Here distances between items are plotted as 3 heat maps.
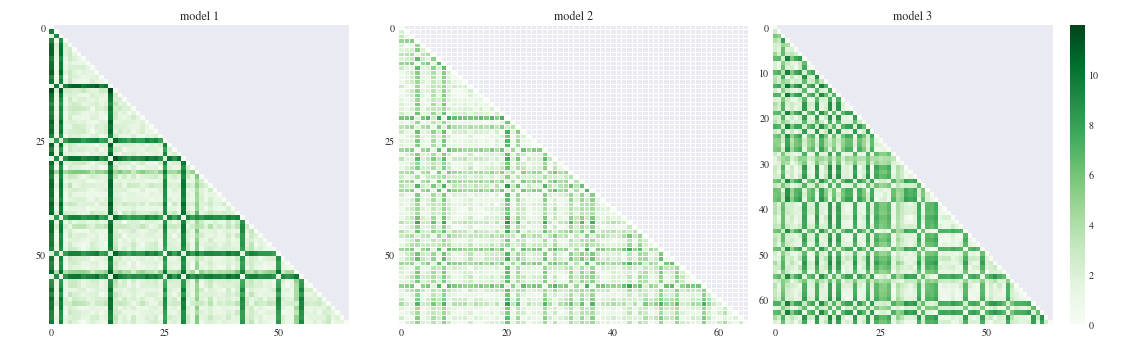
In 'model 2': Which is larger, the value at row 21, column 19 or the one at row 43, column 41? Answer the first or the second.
the second
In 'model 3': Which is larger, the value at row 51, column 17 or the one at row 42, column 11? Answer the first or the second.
the first
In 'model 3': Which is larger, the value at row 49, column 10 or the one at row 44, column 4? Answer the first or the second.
the second
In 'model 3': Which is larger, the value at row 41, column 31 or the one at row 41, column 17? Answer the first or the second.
the first
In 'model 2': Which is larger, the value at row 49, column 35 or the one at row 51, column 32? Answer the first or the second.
the first
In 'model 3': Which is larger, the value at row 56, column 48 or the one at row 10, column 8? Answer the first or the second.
the second
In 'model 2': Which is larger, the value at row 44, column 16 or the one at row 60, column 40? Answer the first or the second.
the second
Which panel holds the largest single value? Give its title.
model 1
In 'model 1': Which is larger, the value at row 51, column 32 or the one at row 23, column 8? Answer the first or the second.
the first
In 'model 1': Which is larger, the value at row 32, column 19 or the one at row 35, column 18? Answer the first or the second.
the first
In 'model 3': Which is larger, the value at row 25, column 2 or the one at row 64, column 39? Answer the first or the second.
the first
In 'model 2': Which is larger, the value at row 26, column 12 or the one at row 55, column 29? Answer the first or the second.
the second
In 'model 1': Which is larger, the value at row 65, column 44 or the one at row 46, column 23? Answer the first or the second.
the first
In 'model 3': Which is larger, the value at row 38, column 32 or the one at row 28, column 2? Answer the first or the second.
the first
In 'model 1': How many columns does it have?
66
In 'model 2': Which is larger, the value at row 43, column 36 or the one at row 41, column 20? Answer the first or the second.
the first
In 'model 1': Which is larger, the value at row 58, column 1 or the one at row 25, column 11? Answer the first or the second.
the second
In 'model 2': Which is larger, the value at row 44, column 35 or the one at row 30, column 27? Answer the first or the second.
the second
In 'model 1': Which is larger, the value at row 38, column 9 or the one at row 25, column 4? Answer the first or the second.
the second
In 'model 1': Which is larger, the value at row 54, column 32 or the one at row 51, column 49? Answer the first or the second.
the second
